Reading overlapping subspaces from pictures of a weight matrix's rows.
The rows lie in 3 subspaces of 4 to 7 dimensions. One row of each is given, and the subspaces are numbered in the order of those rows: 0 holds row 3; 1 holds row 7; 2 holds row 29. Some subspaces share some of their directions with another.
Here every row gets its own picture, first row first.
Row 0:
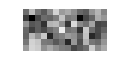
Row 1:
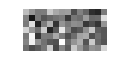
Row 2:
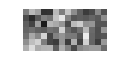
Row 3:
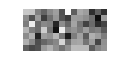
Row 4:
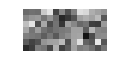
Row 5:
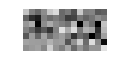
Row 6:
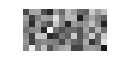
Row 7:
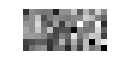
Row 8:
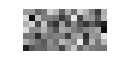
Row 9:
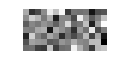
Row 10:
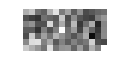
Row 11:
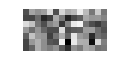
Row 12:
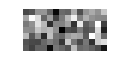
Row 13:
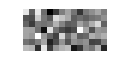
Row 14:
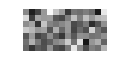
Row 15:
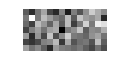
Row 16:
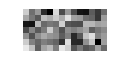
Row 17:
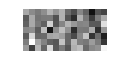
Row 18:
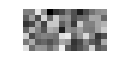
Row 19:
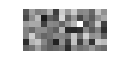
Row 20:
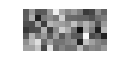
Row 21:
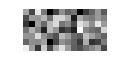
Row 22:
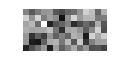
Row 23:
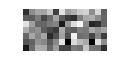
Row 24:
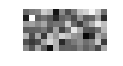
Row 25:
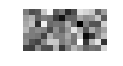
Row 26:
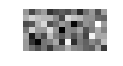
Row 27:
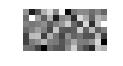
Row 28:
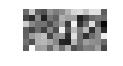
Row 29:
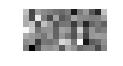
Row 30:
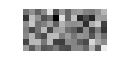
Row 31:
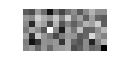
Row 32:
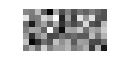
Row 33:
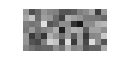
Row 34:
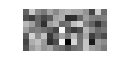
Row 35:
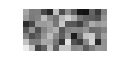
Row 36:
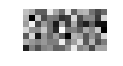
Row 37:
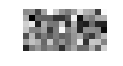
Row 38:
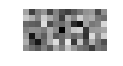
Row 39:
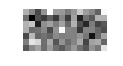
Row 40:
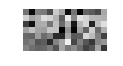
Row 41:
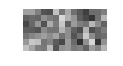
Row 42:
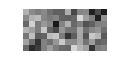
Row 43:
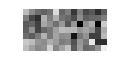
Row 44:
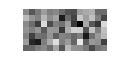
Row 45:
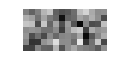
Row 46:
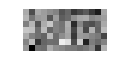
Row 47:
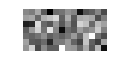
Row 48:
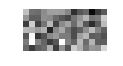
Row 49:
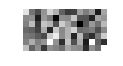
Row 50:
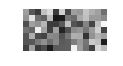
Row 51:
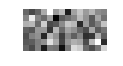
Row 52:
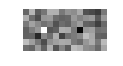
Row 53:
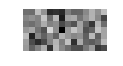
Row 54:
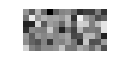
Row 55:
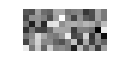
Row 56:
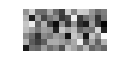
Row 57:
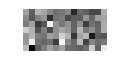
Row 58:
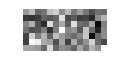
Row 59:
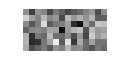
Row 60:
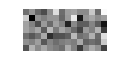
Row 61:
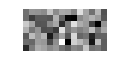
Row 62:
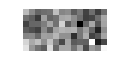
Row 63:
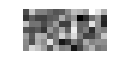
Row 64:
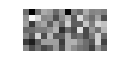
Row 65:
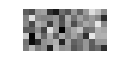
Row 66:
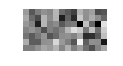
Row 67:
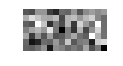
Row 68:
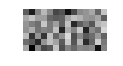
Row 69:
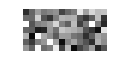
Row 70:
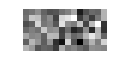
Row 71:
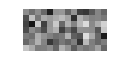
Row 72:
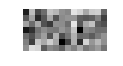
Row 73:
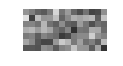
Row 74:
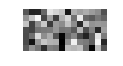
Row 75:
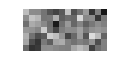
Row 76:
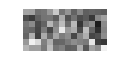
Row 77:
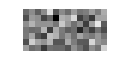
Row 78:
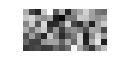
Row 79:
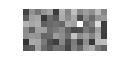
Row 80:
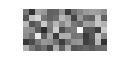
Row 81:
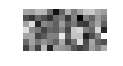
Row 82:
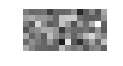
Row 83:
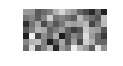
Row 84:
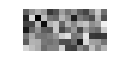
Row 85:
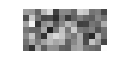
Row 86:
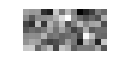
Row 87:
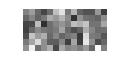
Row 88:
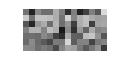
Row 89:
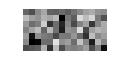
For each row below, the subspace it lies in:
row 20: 2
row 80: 2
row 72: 2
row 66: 1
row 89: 1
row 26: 1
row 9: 2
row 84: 2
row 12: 1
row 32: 1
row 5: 1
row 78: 2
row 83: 2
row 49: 1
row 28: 2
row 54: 0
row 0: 0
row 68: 2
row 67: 1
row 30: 1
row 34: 1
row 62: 1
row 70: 1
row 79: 1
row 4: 1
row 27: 2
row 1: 2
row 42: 0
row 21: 2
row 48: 2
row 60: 0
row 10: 1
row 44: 1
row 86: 1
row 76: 1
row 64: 2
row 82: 1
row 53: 2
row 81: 2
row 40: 0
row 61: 1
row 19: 1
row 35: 1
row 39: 0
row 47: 2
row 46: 2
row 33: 1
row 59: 1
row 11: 1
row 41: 1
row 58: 1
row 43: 1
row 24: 0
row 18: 2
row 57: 2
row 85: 0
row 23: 1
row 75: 0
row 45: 1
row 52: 2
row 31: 2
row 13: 2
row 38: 1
